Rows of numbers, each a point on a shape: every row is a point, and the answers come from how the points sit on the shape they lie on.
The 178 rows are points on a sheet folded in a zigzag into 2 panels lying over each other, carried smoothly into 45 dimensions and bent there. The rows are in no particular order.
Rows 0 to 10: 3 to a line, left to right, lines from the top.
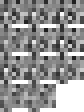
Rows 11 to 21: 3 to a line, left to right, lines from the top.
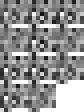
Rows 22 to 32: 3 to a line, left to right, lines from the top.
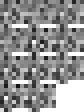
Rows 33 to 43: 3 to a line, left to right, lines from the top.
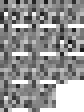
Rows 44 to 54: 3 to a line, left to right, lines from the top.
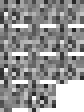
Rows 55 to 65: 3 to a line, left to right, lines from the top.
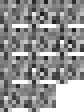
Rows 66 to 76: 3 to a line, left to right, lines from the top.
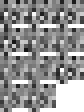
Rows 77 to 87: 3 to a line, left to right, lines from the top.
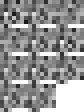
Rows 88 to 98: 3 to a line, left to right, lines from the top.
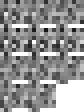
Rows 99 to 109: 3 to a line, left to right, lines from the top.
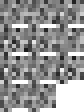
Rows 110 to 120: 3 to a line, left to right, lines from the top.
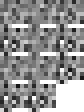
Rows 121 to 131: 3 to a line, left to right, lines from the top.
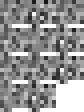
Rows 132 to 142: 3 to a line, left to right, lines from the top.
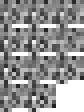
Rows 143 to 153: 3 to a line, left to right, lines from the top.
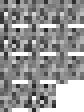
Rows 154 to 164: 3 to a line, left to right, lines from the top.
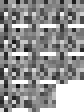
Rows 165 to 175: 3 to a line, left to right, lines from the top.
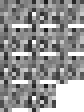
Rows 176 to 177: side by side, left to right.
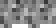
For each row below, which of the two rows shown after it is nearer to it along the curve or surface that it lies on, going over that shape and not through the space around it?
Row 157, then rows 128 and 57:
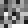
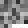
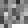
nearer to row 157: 128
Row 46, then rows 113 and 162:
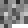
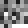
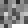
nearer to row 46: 162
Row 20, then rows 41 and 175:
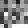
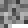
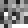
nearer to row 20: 175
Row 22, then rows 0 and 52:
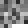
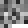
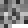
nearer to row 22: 52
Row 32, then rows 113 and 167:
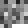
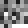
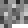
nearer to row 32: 167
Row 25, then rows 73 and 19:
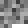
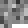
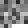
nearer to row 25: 19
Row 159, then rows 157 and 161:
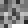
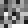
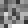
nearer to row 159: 157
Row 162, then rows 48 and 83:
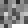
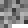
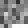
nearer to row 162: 48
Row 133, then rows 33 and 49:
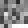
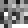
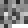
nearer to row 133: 33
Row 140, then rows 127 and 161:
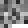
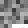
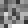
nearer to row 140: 127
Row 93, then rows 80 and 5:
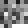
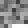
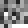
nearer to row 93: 5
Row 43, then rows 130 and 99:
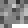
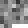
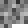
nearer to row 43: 99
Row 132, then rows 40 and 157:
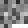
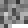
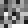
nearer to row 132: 157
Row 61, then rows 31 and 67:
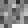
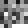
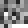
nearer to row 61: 31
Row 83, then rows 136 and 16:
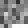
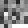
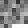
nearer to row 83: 136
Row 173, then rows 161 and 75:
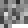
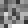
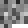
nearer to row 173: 161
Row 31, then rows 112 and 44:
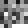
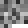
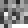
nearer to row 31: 44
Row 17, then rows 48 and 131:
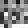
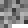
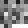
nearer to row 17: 131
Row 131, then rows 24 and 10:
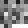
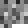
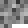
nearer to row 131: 24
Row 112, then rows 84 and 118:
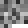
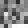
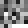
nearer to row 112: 118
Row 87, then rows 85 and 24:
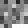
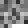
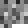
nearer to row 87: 24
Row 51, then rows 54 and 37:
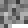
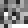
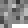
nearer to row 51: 37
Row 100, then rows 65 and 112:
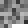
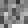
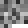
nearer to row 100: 112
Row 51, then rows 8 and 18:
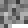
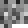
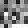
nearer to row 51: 18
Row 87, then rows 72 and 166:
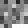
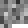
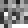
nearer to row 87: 166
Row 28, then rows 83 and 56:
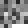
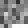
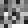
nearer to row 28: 56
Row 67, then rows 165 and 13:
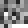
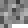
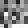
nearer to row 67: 13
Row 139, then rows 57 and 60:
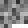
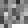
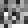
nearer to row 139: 60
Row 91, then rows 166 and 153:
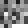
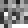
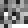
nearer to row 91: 153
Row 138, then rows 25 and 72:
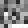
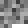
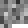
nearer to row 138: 72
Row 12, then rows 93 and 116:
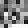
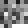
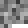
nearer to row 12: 93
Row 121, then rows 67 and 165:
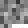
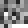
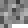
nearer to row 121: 165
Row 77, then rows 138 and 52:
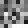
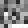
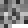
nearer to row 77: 52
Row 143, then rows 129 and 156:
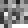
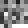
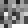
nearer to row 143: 129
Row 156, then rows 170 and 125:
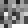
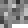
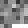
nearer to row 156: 125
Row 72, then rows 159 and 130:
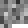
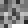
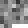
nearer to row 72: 130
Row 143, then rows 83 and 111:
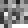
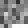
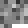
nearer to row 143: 83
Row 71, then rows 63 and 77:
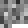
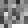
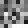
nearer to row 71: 63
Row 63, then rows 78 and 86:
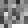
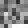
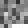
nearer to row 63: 86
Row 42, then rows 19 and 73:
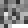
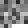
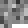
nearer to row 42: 73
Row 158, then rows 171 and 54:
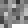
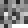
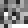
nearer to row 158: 54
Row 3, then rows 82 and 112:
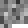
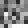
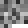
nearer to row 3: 82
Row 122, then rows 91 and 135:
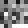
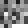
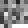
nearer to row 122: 91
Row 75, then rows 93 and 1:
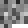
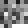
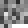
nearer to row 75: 93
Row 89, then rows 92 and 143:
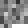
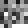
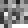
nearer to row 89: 143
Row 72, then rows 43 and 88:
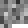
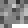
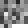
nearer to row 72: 88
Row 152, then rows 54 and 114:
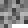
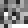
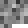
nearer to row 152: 114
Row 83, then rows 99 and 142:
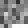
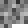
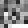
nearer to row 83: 142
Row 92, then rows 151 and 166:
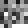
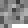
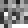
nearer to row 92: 166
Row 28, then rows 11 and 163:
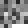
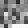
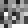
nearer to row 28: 163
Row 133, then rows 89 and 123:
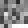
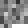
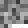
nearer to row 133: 89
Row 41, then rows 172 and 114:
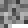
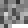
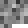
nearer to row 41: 172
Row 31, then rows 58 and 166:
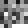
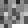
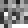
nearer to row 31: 166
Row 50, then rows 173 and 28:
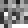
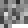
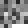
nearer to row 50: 173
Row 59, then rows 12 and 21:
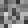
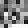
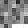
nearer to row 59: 12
